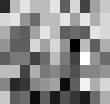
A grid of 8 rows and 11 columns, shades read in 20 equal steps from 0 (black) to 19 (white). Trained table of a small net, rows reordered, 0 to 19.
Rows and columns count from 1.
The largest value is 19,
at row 5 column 9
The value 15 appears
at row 1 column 11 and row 8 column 1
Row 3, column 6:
14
